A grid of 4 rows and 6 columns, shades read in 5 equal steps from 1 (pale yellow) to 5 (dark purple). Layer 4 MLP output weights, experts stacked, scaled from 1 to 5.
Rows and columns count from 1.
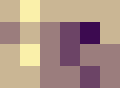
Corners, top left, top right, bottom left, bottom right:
2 2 2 3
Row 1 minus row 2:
-1 -1 -1 -2 -3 0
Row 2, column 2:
2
